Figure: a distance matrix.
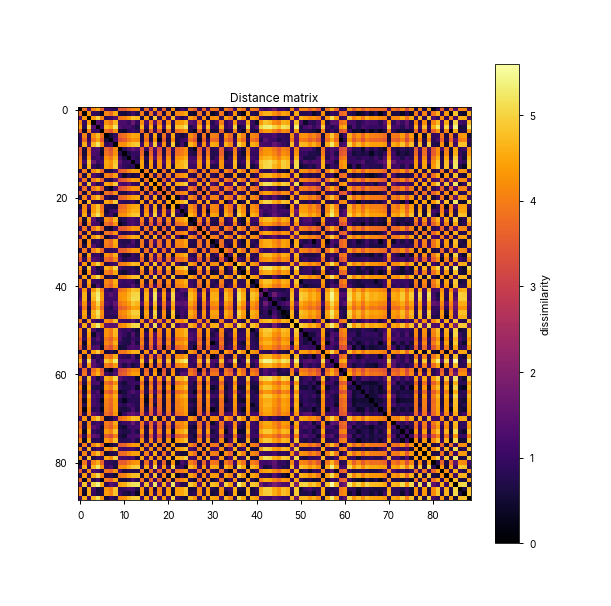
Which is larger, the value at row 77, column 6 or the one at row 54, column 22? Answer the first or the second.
the first
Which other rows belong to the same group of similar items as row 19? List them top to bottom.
1, 3, 4, 5, 9, 10, 11, 12, 13, 15, 17, 21, 25, 26, 28, 30, 31, 33, 34, 36, 37, 39, 40, 48, 50, 51, 52, 53, 54, 56, 57, 58, 61, 62, 63, 64, 65, 66, 67, 68, 69, 71, 72, 73, 74, 75, 77, 79, 82, 84, 86, 87
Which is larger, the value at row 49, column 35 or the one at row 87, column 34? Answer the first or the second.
the first
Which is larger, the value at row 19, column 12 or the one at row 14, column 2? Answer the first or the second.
the first
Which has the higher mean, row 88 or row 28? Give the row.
88
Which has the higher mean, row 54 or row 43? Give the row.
43
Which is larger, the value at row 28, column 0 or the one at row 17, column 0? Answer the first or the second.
the second
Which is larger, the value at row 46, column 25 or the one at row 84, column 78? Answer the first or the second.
the first
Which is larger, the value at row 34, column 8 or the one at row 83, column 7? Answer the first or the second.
the first
